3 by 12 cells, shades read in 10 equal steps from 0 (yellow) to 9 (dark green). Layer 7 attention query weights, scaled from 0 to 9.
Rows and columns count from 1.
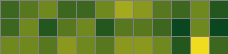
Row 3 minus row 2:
-2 0 -2 -2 0 -2 -2 -2 -2 -1 -5 -2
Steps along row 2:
down up down down up down same up up down up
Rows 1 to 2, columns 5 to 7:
7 5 3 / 5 8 6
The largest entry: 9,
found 2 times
